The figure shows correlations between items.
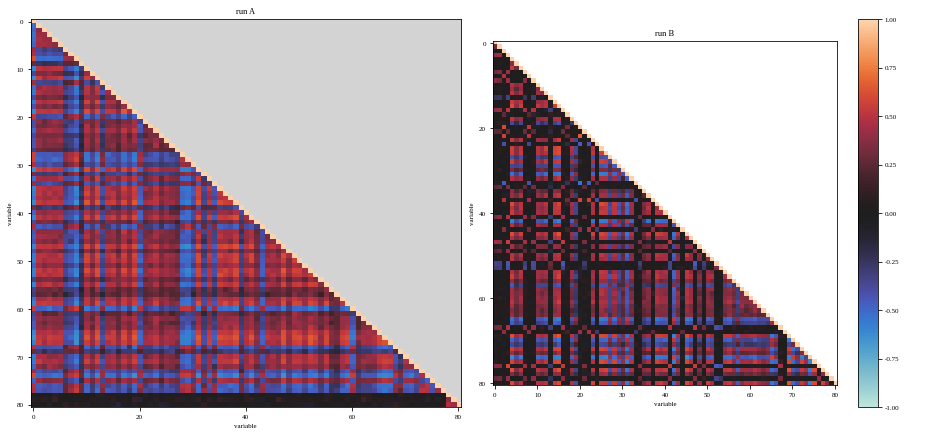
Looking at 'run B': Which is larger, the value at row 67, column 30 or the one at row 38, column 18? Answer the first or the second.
the second
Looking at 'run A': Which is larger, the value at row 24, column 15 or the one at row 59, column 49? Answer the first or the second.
the second
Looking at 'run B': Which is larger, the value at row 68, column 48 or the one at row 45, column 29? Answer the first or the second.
the first
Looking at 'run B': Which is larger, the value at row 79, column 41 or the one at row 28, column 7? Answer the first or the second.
the first
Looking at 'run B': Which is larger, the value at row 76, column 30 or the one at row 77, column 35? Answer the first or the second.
the second
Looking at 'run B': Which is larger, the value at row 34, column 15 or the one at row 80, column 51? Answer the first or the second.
the second
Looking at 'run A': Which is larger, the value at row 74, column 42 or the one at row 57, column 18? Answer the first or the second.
the second
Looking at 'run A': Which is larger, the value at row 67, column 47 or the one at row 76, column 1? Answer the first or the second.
the first
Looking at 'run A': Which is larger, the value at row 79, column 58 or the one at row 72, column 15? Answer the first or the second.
the second
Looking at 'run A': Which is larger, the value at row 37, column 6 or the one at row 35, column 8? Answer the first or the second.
the first
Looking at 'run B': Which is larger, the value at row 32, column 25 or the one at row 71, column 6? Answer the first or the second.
the first
